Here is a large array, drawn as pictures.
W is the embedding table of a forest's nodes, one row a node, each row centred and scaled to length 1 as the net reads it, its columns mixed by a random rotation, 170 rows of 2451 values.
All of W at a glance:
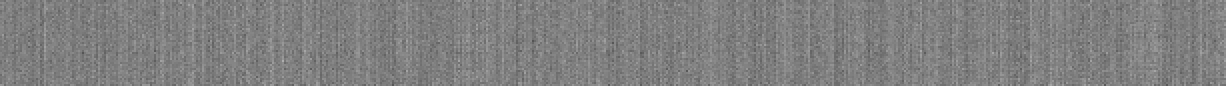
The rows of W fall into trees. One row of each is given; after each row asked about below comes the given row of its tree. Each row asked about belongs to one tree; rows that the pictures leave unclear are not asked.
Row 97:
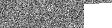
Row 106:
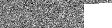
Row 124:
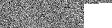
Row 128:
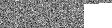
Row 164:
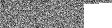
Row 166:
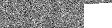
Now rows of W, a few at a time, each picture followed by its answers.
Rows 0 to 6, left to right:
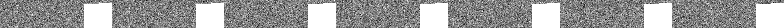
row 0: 164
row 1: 164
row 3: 97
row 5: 106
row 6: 166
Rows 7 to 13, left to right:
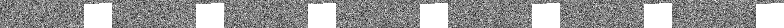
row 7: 97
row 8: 106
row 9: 124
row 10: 166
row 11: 166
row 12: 166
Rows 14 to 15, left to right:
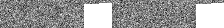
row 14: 106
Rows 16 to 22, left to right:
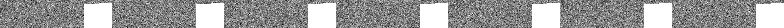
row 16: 97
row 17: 166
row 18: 97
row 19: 97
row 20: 97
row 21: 164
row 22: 124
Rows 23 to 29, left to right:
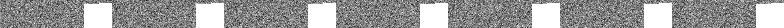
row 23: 124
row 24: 164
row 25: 164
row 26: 124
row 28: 164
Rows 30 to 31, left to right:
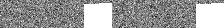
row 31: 124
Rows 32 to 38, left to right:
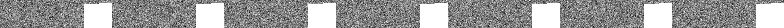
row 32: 106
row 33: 106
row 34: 164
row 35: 97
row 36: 124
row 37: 97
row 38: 97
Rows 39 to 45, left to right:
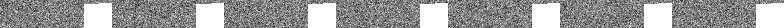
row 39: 164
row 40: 106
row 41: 128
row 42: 166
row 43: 106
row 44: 97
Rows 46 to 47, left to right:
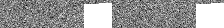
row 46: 106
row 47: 166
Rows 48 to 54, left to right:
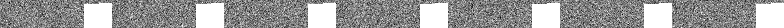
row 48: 124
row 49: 97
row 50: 164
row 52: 106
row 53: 166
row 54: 164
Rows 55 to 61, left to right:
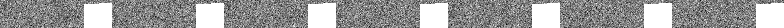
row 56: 124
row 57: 97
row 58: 97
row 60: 166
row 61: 166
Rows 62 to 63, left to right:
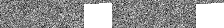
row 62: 106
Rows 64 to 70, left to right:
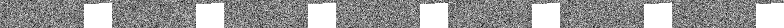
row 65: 106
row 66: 164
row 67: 124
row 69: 97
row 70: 166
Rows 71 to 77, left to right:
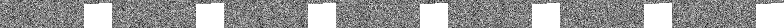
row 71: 166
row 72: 128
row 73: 164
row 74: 166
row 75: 166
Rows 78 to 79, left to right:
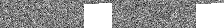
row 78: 166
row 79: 106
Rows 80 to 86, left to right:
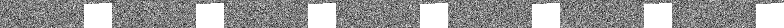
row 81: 166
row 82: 166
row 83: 97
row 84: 97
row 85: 164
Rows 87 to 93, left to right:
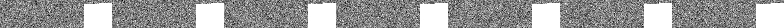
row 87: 97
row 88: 97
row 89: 124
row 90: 124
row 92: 166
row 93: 166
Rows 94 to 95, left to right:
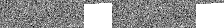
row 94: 97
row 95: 97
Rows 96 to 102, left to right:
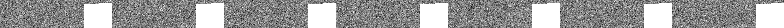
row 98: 166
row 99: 124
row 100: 106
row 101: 97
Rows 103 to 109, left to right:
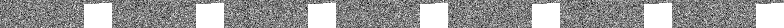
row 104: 106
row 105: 106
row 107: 97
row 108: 106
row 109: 166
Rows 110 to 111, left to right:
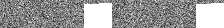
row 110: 124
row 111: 97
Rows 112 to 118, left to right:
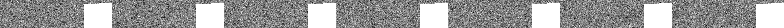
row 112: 97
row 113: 106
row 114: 124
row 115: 164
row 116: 164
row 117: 97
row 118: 97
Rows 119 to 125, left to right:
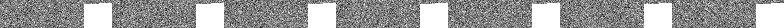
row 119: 166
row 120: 97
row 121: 164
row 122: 97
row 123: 164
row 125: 166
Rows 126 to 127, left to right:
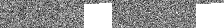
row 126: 106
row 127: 164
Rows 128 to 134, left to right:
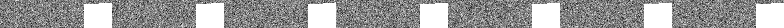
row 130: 97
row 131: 124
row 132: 106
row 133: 164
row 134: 166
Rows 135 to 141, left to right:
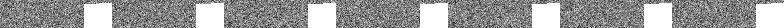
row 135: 97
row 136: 164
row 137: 106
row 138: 124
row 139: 106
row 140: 128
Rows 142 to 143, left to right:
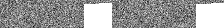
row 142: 97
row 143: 97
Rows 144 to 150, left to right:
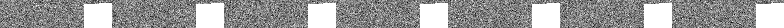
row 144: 166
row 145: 124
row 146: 97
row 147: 166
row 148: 166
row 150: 166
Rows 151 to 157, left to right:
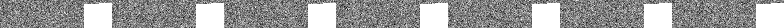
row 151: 164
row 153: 164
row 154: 97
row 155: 124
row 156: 128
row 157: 166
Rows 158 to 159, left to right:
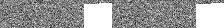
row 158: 166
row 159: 166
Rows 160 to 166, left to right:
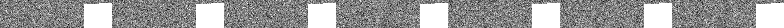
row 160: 166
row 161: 97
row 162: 124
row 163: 166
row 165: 164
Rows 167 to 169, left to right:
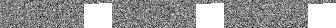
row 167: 124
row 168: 106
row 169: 166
